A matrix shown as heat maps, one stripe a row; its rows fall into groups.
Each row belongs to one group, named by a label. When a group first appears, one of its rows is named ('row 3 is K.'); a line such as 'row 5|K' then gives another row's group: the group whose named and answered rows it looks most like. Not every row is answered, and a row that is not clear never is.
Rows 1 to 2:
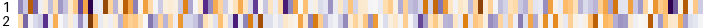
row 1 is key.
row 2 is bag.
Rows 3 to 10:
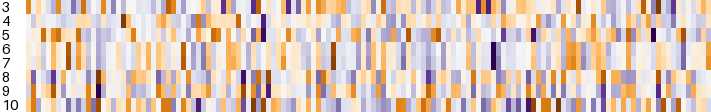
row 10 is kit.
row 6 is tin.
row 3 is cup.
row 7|tin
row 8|bag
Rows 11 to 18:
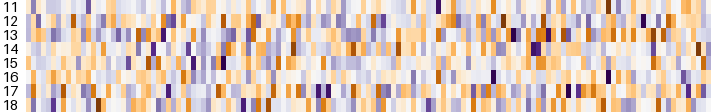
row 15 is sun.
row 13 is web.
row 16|tin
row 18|bag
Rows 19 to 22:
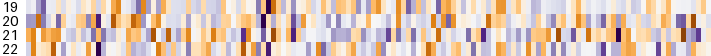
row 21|kit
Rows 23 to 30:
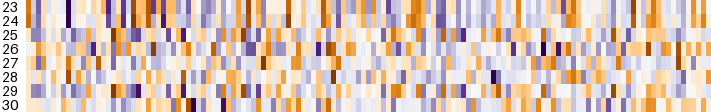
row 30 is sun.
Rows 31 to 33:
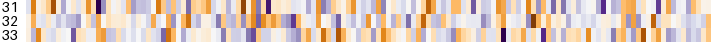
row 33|cup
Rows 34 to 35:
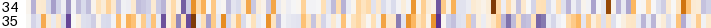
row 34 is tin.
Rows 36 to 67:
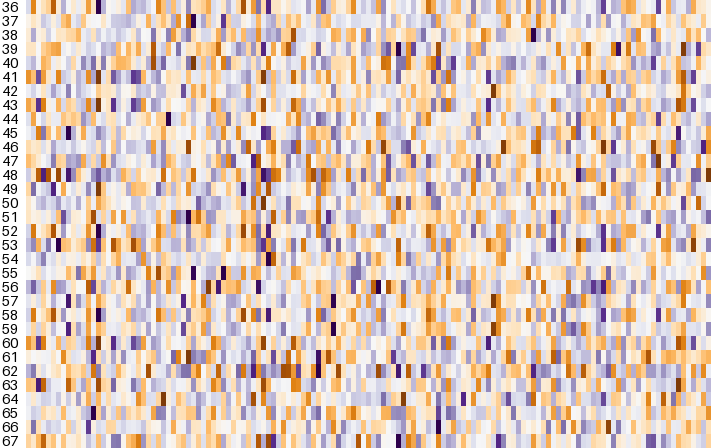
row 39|kit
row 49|bag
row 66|tin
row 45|key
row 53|key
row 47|cup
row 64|kit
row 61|sun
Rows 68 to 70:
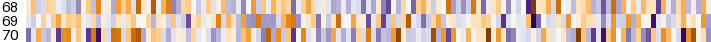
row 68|kit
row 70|key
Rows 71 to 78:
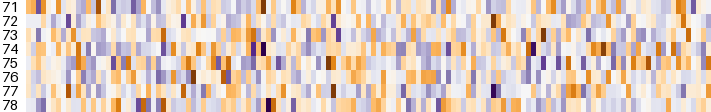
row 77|tin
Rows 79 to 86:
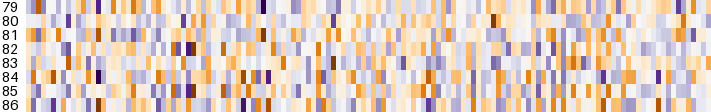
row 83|tin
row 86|bag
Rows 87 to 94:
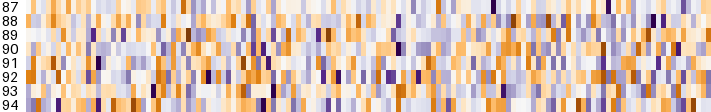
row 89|sun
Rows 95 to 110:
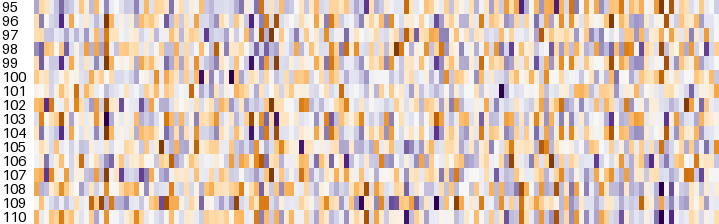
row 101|tin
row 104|bag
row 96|bag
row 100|sun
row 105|kit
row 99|bag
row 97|kit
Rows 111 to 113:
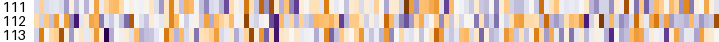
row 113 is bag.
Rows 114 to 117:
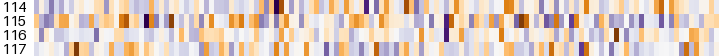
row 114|web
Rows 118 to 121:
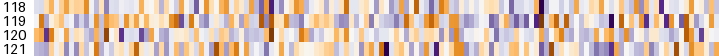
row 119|kit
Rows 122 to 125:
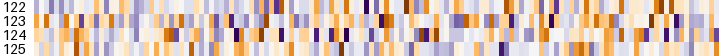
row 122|web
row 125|tin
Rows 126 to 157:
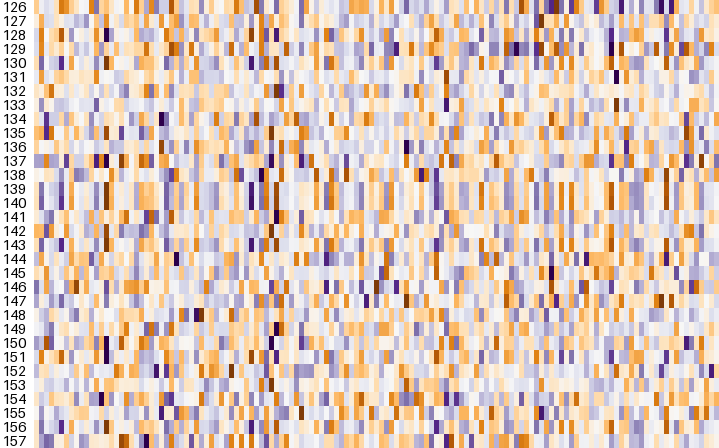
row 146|key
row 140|bag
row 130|bag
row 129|kit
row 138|cup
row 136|kit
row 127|kit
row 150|key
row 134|sun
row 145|cup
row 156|bag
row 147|web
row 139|bag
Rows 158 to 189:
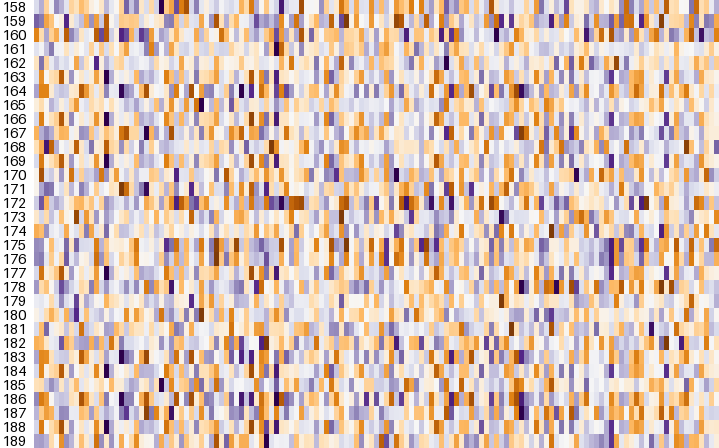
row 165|sun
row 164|web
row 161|web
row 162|tin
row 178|web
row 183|web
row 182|cup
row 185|sun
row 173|tin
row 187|web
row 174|cup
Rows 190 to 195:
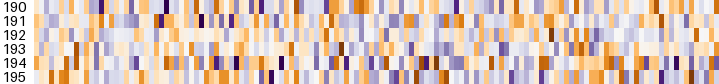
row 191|sun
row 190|sun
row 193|tin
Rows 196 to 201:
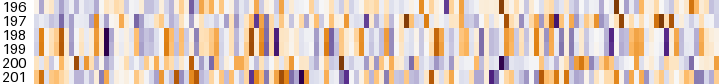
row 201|kit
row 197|web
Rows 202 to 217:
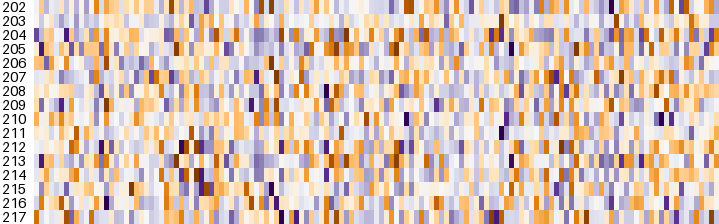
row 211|tin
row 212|sun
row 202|kit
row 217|cup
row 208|sun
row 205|cup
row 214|sun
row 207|web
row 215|key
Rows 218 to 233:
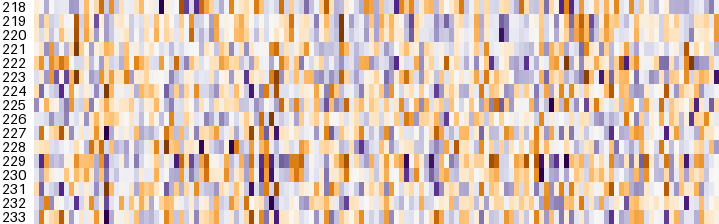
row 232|key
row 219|tin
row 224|bag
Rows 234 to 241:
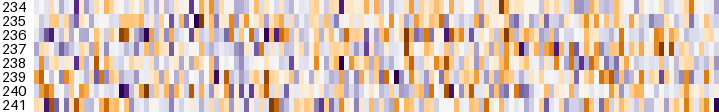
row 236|web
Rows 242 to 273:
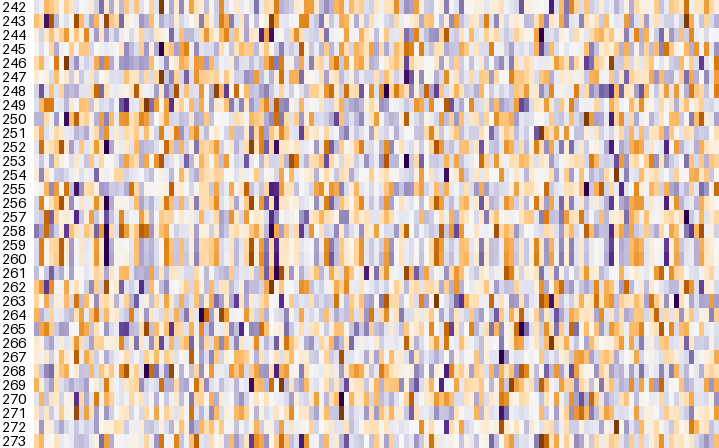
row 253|kit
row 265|web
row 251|kit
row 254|tin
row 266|sun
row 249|web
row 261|web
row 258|key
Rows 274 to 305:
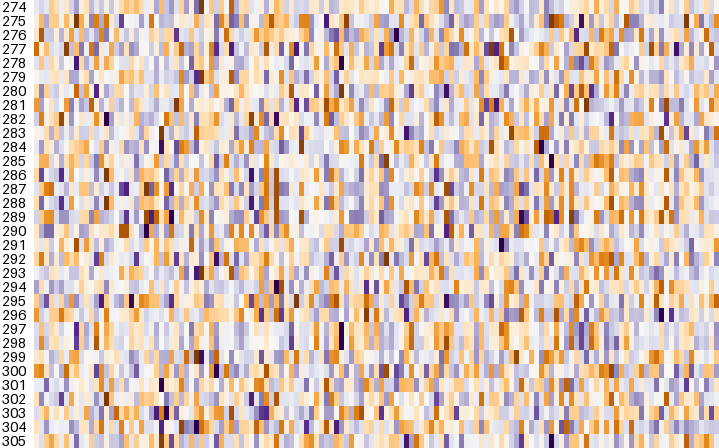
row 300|cup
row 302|bag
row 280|tin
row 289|web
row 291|tin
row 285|cup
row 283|kit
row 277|cup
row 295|sun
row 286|bag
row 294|web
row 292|cup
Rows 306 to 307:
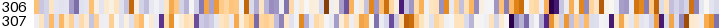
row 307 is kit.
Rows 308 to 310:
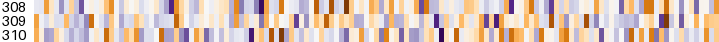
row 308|cup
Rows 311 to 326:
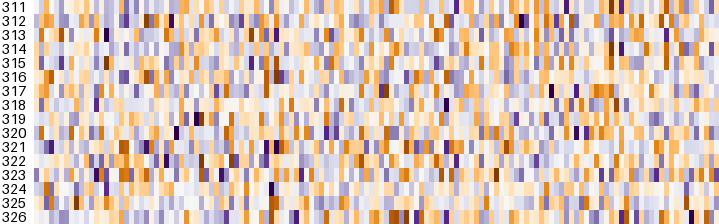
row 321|web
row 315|bag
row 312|web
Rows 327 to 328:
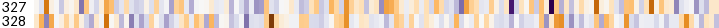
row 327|cup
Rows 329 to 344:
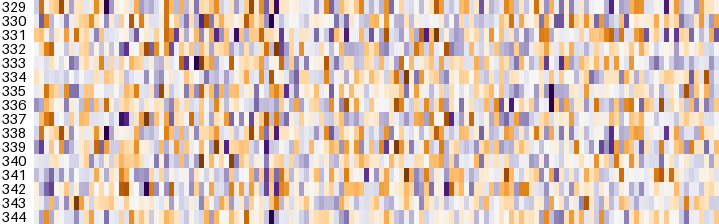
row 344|key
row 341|web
